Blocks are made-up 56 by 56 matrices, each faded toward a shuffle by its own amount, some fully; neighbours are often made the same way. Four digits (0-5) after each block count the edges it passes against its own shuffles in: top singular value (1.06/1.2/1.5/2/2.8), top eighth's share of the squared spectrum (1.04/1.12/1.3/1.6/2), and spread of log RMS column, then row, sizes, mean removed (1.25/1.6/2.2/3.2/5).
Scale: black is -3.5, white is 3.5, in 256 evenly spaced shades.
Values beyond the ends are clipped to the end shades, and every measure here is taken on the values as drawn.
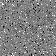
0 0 0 0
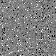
1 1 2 0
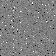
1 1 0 0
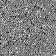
0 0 0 0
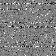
2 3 0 3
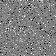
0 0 0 0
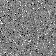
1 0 0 0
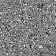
1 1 0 1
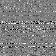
2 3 0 4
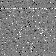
2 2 0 1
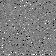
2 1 0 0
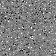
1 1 0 1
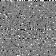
2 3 0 2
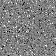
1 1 0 0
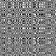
5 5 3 4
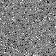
2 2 0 1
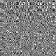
4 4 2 3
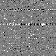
4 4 1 2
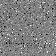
1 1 0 1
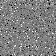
1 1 1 1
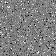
0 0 0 0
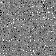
1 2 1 2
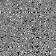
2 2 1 2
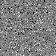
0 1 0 1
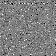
2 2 0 1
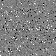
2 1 0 1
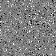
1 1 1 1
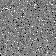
0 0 0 0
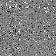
2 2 1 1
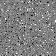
0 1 0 0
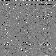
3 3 1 2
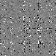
2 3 2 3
